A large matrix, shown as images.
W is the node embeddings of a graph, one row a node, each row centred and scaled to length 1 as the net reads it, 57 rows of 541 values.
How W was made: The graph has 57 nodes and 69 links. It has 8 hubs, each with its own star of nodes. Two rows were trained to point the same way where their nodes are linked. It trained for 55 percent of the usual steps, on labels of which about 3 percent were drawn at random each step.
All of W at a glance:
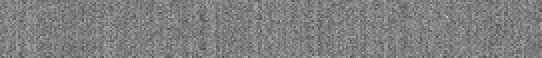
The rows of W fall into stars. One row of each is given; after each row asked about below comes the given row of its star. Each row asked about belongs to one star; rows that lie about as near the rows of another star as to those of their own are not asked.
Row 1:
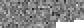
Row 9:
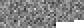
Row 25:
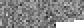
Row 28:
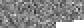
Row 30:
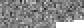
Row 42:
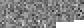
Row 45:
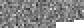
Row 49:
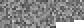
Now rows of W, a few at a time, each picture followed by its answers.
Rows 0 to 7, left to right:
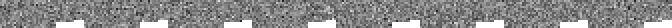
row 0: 45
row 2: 30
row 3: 28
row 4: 9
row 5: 45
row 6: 30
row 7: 30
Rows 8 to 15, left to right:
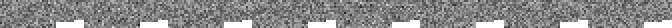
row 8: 30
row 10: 49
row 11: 42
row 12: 28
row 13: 30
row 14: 25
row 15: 1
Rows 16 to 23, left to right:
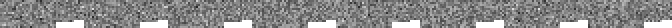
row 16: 9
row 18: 28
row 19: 1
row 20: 49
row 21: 49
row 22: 9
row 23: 45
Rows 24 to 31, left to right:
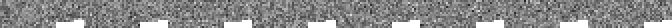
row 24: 28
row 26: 42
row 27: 45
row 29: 42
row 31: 30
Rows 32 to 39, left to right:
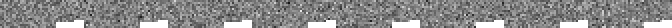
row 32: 1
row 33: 42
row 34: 28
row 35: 1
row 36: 45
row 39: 45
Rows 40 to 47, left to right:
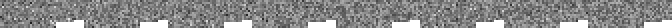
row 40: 30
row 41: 9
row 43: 9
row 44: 28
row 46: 9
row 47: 9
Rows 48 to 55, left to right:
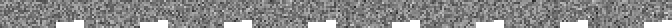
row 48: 42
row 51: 45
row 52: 1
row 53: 45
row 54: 49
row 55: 28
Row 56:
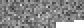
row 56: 9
